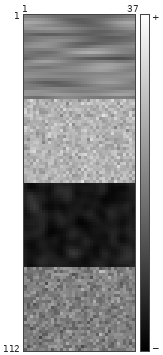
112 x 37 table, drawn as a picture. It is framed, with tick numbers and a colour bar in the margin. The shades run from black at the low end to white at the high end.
The table splits into 4 rows of 1 panel. Panel 1,1: middling, streaked across. Panel 2,1: high, fine-grained. Panel 3,1: very low, blotchy, faint in contrast. Panel 4,1: middling, fine-grained.
